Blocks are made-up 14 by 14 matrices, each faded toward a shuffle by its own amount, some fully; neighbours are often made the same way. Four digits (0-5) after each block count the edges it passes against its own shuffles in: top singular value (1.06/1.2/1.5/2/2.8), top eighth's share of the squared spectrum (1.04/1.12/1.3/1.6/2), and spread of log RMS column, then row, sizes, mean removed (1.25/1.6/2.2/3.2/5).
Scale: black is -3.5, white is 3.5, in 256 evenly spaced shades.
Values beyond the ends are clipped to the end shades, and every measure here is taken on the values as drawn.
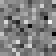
0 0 0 0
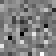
0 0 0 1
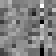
2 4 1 0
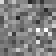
1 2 0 0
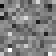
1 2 0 0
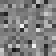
2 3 0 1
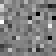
0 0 0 1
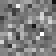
1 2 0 0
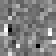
2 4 0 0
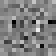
2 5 1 0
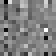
3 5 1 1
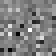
1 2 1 0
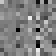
2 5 2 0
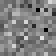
0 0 0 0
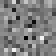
1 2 1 0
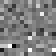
0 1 0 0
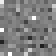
1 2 1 0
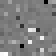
0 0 0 0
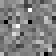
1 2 0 0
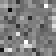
0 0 0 0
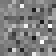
0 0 2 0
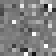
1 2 1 1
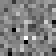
0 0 0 0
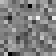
1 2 0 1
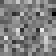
1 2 1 1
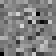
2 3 1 1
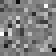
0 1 0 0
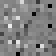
0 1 0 0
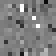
2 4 0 0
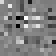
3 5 2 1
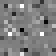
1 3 0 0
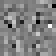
1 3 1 0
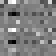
3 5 1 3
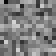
0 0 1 1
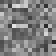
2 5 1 1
